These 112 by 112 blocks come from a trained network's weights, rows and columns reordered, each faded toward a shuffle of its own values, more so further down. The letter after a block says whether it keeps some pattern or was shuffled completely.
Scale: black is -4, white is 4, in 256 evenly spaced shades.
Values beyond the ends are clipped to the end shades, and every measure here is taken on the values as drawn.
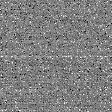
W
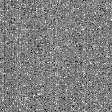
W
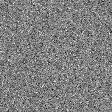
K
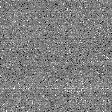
W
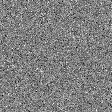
K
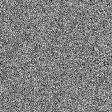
W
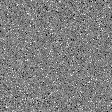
K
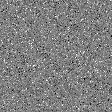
K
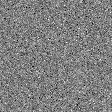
K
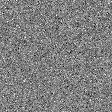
K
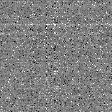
W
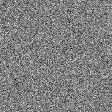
W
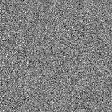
W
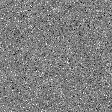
K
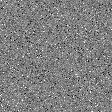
K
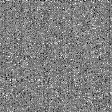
W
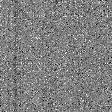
W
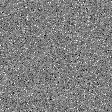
K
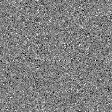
W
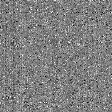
W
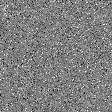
K
